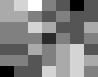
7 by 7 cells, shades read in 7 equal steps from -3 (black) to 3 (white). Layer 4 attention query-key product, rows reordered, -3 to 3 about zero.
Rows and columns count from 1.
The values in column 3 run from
-1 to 3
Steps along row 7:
up same up down up down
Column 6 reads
-3 -1 -1 -1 2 2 2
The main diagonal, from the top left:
1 1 2 -2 1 2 0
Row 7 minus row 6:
-3 -1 0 2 0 0 -1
